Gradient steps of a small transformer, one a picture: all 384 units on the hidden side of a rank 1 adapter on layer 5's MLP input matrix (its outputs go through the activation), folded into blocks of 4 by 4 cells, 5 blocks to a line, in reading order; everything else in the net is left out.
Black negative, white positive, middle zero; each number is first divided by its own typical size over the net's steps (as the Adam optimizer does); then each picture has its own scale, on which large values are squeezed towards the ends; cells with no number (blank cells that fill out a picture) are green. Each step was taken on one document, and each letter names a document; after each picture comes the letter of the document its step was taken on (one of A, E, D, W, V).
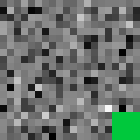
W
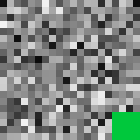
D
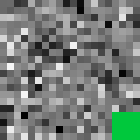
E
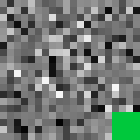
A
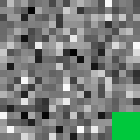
E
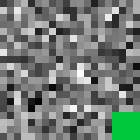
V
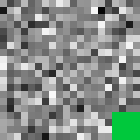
D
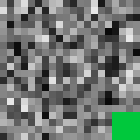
D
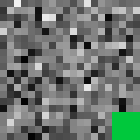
W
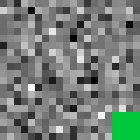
W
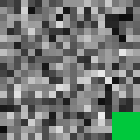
V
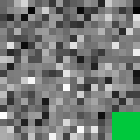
E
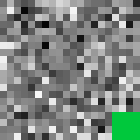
D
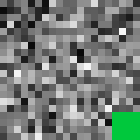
V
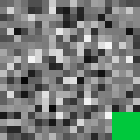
A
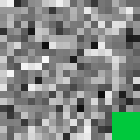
D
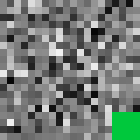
A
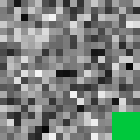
V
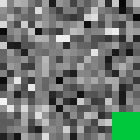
D
